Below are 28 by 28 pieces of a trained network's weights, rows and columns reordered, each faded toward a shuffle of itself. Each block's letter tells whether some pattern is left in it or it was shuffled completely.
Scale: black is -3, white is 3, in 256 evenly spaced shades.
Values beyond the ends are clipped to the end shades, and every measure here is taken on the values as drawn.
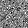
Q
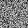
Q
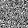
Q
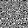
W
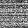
W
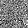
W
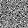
Q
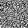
W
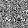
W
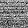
W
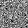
Q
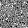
Q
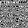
W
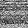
W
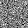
Q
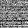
W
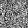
W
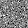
Q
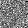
Q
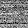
W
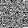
W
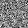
Q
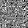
W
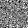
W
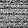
W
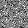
Q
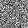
Q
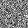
Q
